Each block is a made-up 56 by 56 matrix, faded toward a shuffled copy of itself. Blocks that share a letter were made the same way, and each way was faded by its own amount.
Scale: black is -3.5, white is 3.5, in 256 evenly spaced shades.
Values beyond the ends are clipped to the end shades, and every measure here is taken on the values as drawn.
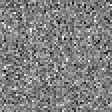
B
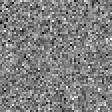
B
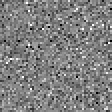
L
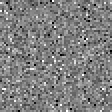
L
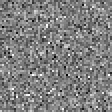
B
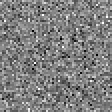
B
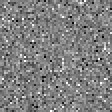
L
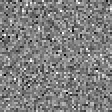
B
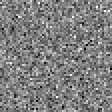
B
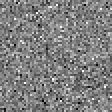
B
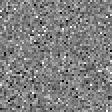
L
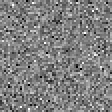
B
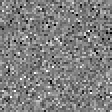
L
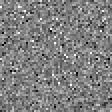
L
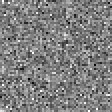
B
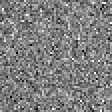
B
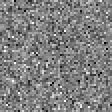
B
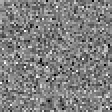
B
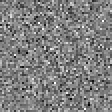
B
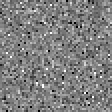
L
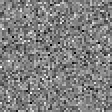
B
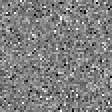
L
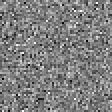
B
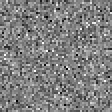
B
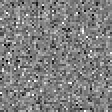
L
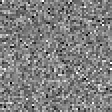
B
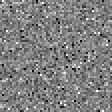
L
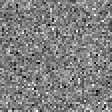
B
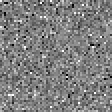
L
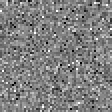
L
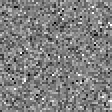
B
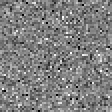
L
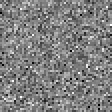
B
